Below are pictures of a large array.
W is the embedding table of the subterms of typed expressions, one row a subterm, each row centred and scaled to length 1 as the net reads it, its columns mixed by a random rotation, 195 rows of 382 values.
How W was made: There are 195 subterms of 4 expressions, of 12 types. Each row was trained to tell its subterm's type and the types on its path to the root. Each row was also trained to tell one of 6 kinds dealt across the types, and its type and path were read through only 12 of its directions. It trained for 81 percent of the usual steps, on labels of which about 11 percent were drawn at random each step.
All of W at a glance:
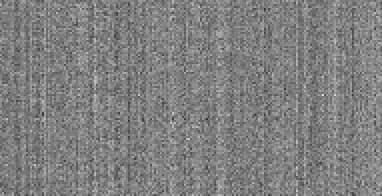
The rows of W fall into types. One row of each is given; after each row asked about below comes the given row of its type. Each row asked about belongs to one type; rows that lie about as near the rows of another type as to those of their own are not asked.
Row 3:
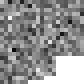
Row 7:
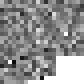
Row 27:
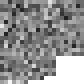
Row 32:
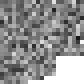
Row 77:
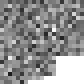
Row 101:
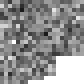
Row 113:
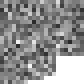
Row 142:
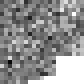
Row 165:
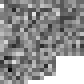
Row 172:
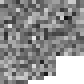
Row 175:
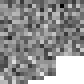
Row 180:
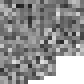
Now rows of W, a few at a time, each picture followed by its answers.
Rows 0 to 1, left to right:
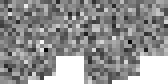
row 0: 7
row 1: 142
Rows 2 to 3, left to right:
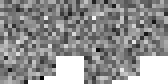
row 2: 27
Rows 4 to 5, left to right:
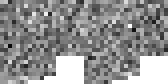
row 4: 7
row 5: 113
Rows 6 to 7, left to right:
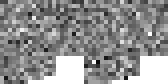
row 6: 175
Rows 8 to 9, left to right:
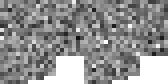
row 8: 172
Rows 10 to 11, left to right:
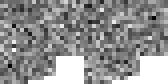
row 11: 172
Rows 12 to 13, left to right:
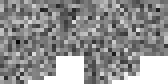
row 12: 175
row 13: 77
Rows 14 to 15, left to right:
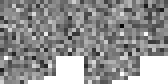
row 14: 180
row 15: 175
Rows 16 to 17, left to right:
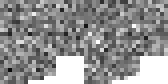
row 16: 113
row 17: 172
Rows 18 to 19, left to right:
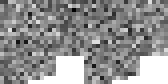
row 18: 175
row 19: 7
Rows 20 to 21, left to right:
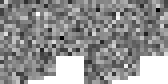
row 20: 113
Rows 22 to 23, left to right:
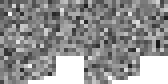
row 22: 142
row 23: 32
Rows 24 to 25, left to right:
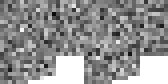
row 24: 142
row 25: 77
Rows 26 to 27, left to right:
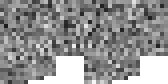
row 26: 3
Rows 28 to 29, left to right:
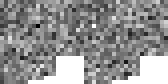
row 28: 172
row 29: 172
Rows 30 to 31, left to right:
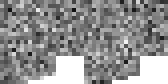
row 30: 77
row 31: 175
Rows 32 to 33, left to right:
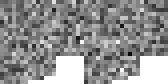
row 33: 77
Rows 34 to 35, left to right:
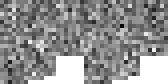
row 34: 77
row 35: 175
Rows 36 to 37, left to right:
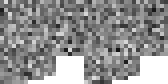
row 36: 113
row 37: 175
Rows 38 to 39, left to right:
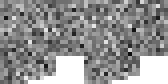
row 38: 77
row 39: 113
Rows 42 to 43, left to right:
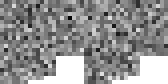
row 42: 101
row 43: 77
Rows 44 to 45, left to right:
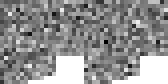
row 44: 142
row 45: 32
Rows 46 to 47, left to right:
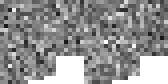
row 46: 77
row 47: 113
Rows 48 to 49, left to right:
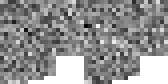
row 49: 142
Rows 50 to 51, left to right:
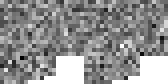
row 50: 7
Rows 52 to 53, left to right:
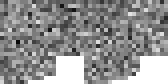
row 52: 175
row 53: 32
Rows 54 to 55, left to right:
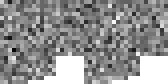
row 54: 3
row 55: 7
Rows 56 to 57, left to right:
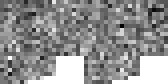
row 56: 3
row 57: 175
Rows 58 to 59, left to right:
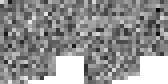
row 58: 7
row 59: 3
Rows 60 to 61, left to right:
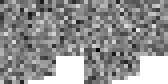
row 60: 175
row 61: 77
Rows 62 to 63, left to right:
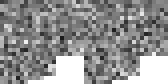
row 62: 180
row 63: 3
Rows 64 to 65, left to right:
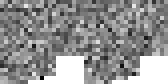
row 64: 7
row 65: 7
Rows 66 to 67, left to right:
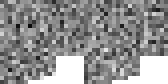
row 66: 165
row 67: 3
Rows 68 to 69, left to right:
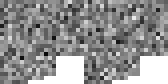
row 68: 172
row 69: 101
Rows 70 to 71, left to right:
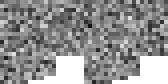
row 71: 3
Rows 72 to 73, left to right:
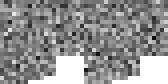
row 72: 180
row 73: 180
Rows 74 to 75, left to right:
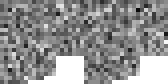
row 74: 77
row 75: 32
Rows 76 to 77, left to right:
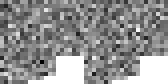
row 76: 172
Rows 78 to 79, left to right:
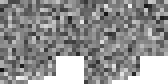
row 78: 3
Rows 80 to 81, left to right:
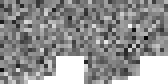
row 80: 32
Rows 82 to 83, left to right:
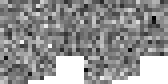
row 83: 3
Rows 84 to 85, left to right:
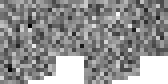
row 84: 165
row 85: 113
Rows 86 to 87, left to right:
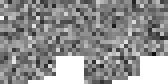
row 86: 77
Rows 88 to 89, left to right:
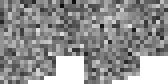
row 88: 175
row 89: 113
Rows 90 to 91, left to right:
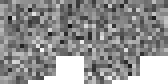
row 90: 165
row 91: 101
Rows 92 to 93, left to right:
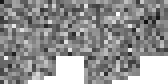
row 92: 180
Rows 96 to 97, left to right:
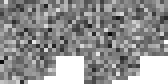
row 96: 113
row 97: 32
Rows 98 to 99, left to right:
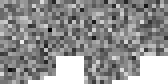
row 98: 113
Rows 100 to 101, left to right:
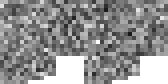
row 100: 113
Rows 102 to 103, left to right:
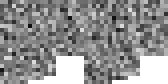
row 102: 180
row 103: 27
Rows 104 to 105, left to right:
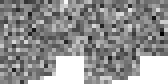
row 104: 142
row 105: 113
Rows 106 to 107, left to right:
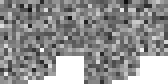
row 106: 101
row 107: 32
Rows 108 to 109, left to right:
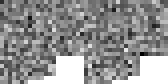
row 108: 180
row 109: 101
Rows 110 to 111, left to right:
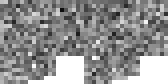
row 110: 113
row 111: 3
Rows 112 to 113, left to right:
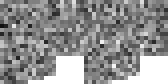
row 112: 142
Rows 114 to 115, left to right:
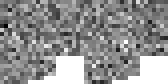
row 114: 172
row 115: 175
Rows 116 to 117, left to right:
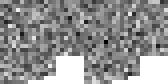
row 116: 172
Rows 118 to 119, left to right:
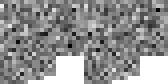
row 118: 101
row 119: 101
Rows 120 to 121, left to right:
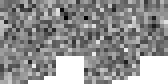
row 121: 101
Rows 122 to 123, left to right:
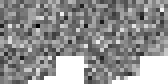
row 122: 172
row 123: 172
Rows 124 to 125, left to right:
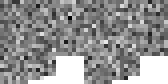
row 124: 142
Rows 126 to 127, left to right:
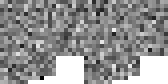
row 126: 7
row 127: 27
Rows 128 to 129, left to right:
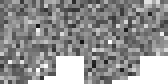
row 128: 175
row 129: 142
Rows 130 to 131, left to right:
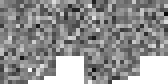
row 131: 27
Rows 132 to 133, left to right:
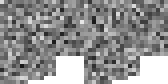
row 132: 3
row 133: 165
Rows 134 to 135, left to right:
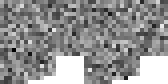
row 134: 77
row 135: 7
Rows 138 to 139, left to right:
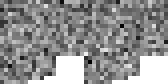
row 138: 7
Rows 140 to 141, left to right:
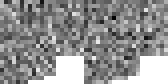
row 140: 101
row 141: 7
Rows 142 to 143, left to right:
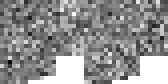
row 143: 3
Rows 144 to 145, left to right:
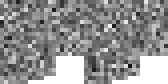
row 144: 32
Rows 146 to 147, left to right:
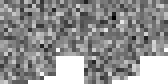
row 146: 175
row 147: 180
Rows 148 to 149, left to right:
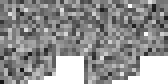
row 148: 77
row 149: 165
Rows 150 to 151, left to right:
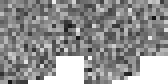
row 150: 3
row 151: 172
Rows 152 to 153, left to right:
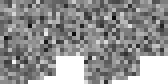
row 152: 180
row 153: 113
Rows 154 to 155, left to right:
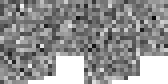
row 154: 142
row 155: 7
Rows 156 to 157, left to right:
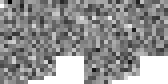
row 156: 101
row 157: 113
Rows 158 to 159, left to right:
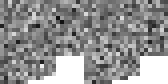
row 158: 172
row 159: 3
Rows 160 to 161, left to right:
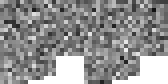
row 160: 113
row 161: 175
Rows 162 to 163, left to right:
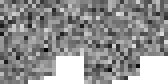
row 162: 142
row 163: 32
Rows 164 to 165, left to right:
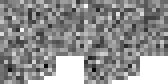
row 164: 165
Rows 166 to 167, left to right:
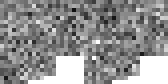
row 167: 101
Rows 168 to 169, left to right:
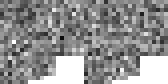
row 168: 101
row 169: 101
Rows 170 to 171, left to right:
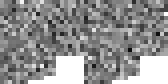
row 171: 180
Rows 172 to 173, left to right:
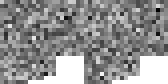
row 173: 77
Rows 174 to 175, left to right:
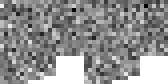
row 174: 101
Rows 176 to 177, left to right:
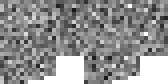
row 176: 175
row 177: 165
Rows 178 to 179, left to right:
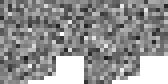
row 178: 165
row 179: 172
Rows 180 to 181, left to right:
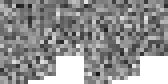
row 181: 77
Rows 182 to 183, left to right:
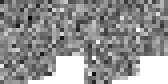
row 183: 77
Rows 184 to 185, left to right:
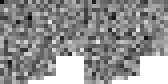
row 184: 180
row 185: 7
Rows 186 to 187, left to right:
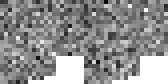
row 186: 175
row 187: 7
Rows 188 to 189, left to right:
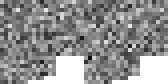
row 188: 172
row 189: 113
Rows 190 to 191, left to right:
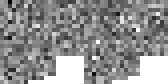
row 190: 27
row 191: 3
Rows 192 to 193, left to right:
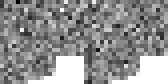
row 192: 32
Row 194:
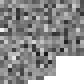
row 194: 77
